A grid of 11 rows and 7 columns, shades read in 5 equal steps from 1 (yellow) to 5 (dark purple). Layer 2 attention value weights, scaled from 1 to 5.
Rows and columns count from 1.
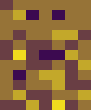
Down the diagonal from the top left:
4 2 3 3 3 2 2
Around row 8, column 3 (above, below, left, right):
4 3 5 2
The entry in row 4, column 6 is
2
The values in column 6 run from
2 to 4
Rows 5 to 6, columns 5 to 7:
3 4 3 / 5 2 3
